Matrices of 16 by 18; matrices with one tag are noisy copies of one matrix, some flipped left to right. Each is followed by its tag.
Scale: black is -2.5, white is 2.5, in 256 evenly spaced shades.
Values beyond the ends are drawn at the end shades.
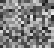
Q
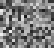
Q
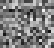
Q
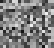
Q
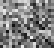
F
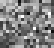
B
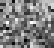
B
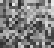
F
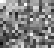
B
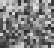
B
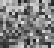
B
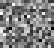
Q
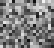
B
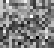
F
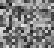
Q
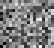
Q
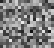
Q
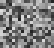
Q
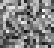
B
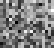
F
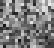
B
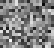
Q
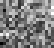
F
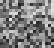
F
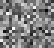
Q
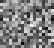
Q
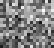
F
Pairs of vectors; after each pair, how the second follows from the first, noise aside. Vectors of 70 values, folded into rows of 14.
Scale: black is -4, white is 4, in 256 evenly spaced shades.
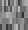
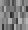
shuffled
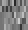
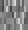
sign-scrambled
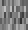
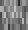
shuffled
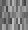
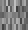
reversed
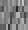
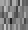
reversed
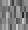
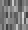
sign-scrambled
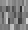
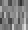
shuffled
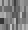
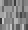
sign-scrambled
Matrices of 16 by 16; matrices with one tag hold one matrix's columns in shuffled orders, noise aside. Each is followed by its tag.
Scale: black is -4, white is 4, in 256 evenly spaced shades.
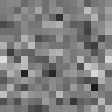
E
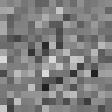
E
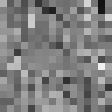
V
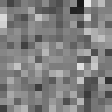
V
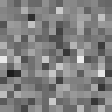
E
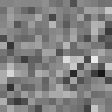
E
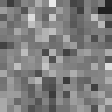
V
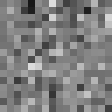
V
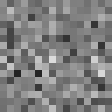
E
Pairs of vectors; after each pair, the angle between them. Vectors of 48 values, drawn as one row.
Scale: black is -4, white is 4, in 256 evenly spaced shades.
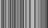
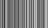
orthogonal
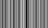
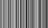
orthogonal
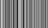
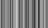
partly opposed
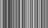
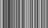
nearly parallel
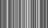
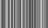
orthogonal
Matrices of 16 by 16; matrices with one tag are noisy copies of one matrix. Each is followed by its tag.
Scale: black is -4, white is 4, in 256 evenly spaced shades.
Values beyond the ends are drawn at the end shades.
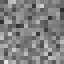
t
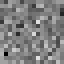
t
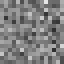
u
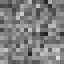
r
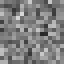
r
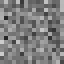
u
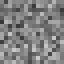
t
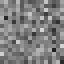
u
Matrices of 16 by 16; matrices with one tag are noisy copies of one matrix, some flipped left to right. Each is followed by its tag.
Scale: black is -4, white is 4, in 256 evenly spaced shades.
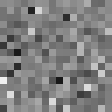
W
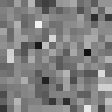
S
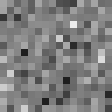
S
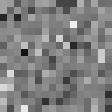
S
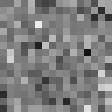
S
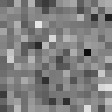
S
